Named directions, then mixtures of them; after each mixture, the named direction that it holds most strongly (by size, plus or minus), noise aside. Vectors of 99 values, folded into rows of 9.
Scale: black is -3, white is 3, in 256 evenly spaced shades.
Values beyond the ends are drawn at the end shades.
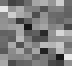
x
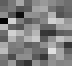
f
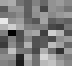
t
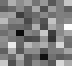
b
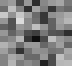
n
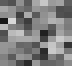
f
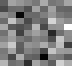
b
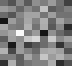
b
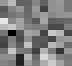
t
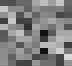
x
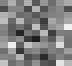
b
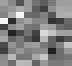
f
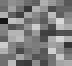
f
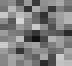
n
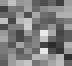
x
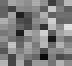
b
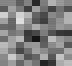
n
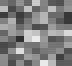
n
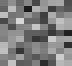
n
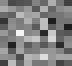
b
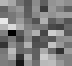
t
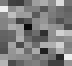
x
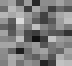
n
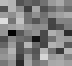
t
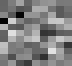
f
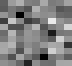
f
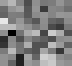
t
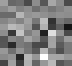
b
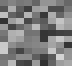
f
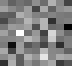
b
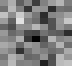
n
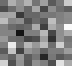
b
